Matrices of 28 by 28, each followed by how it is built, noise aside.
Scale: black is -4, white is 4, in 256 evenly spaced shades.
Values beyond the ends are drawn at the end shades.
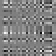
low rank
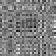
low rank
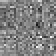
low rank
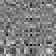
low rank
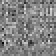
low rank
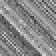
Toeplitz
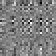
low rank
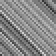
Toeplitz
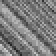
Toeplitz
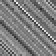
Toeplitz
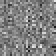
low rank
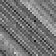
Toeplitz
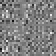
low rank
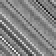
Toeplitz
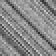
Toeplitz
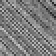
Toeplitz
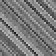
Toeplitz
